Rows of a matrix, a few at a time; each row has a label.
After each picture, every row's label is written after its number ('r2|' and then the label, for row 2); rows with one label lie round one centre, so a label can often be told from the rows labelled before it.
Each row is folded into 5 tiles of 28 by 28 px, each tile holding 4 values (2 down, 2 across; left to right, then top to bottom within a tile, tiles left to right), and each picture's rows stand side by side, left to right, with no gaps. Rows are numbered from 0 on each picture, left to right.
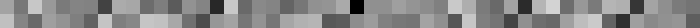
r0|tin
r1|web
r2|web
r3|tin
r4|web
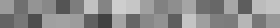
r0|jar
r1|tin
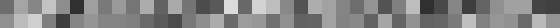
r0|web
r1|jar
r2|tin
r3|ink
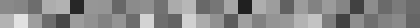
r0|web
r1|tin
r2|web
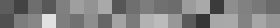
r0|ink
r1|web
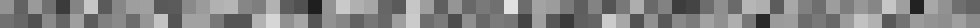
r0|jar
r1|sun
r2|sun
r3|jar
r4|ink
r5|web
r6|web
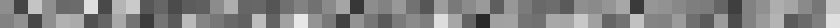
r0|jar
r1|ink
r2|web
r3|web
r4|web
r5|sun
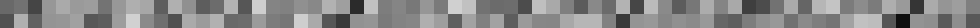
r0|sun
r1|jar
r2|web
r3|tin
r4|web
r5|jar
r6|web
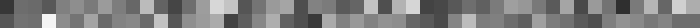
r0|ink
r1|sun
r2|jar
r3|ink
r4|jar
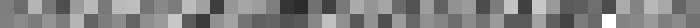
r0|jar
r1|web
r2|ink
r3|jar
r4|ink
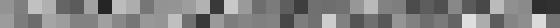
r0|tin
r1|web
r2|ink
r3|ink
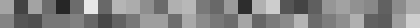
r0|jar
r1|tin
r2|sun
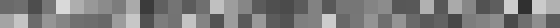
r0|sun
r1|ink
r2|ink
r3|jar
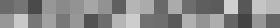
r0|sun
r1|jar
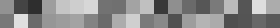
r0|sun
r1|jar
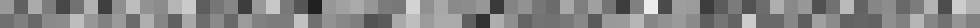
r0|jar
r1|tin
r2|sun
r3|web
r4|jar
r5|ink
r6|jar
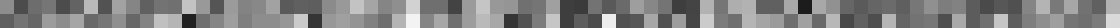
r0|jar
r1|web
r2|sun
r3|sun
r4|ink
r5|tin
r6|ink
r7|sun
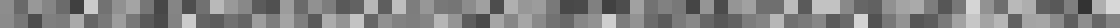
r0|jar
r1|ink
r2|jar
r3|web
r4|ink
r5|jar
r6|sun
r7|tin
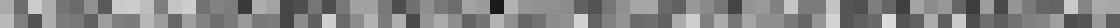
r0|tin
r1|tin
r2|ink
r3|web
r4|sun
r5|sun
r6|ink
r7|jar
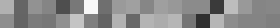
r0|jar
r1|web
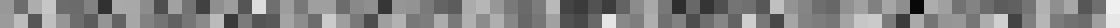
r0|tin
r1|jar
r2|tin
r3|sun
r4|ink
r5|ink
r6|web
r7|sun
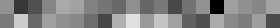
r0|sun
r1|web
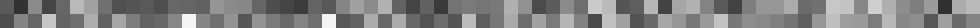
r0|ink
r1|ink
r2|ink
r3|ink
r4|tin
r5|sun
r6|tin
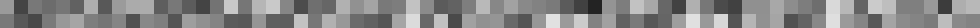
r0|jar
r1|jar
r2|sun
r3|sun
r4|sun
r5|sun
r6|tin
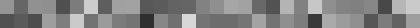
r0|jar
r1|ink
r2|tin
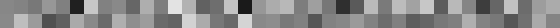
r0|web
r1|tin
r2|jar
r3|jar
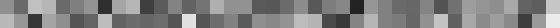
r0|tin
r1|ink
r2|web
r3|sun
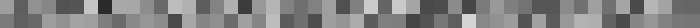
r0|jar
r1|tin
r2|jar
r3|ink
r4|web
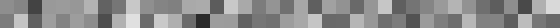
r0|sun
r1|web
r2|web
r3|tin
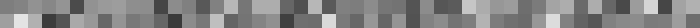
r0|web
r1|jar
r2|ink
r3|sun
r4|jar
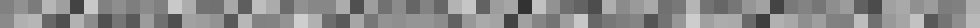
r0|web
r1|tin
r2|web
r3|tin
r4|sun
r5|web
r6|sun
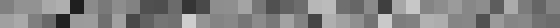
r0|web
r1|ink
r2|tin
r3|web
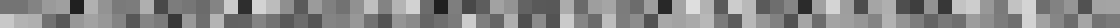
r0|web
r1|jar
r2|jar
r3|ink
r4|tin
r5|tin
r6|tin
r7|tin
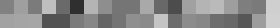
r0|web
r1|sun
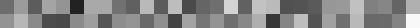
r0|web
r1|jar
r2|sun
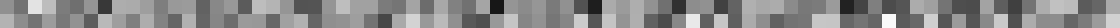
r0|tin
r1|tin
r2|sun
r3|web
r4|sun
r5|sun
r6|ink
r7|sun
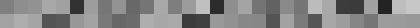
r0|web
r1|web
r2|tin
